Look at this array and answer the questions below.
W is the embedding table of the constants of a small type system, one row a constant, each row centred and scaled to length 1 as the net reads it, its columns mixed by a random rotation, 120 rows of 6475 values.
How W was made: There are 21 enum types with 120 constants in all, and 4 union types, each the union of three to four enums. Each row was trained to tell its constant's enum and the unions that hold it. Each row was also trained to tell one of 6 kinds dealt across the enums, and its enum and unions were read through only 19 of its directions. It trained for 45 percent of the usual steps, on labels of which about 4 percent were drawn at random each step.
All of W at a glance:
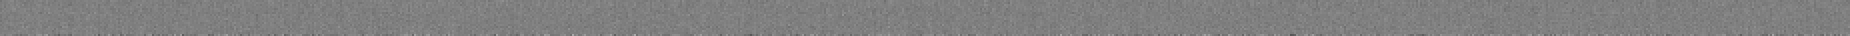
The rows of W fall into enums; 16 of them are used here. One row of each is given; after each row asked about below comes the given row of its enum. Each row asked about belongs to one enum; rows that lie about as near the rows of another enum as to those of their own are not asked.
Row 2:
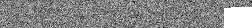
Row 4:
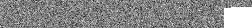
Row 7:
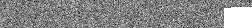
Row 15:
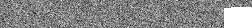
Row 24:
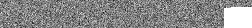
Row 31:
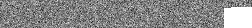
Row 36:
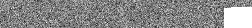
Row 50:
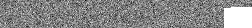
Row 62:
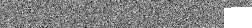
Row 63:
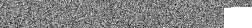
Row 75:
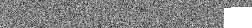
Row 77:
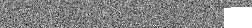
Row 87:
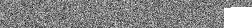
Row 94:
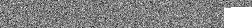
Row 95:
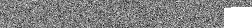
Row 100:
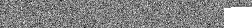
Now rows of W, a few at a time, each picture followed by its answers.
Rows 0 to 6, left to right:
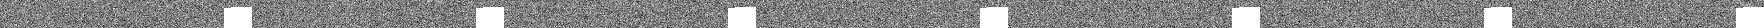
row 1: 63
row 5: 24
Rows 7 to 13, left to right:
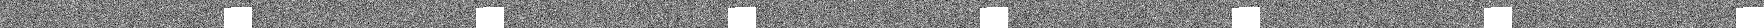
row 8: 63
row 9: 94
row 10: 50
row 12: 77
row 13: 63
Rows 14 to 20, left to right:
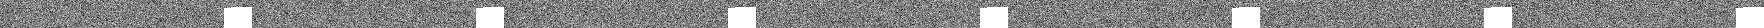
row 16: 63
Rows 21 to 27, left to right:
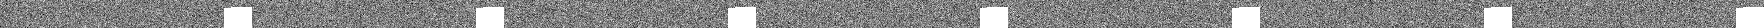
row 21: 63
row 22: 62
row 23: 31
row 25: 77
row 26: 77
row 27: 62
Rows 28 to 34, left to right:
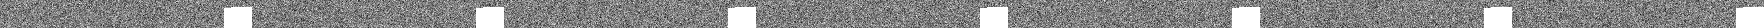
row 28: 95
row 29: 31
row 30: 75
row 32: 95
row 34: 36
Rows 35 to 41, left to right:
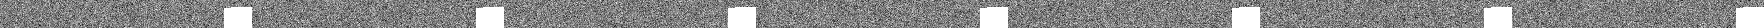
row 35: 24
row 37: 95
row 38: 15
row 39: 31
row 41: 36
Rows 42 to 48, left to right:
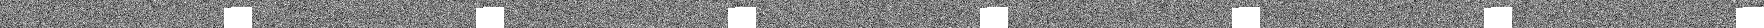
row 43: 31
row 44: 31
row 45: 15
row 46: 87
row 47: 62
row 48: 4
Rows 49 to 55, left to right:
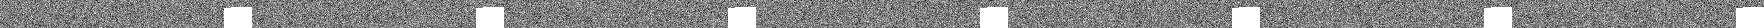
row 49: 24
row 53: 24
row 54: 95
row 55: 24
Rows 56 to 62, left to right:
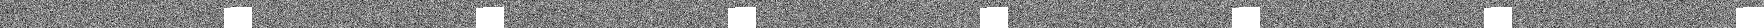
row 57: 77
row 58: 31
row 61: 24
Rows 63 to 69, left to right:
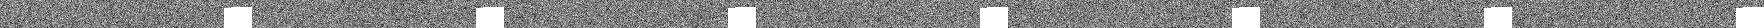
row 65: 63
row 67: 94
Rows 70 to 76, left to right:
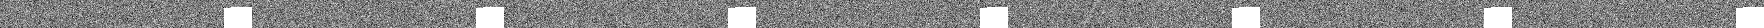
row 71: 95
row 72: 95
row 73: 4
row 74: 24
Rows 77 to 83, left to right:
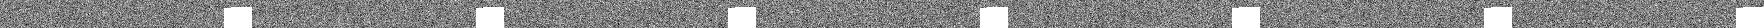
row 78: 75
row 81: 50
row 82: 4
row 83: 4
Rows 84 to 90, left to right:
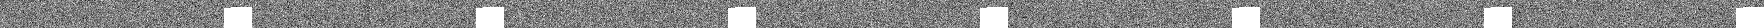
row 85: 50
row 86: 36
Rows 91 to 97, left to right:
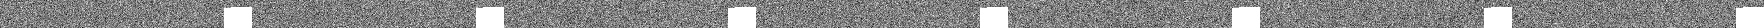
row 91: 94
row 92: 94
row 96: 4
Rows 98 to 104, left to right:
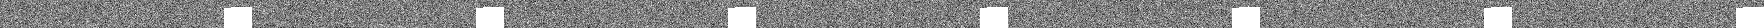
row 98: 77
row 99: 31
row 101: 4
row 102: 15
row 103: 15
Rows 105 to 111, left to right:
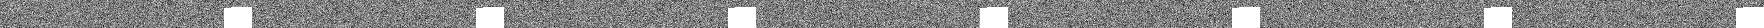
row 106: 77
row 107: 36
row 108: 75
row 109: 36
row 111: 4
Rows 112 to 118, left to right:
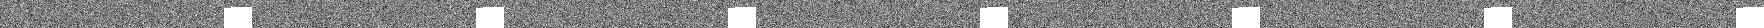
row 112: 63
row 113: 36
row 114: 77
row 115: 94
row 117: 15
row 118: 36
